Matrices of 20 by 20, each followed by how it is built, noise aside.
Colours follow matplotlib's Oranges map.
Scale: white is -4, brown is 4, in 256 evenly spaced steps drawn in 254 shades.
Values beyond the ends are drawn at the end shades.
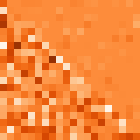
lower triangular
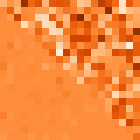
upper triangular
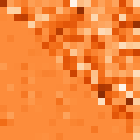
upper triangular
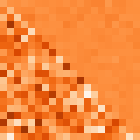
lower triangular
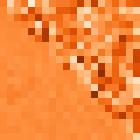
upper triangular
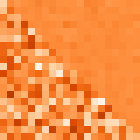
lower triangular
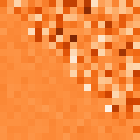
upper triangular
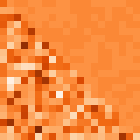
lower triangular
